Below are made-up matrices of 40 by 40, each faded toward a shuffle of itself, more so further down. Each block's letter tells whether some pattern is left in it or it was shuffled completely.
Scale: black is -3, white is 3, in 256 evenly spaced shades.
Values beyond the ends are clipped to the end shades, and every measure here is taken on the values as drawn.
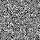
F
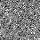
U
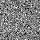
U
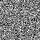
U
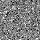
U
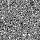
U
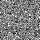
U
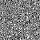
F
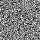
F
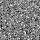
U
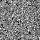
U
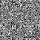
F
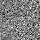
F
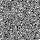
U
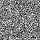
U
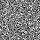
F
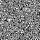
U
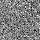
U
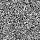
U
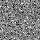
U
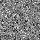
F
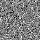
F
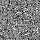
U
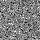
U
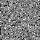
F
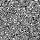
U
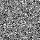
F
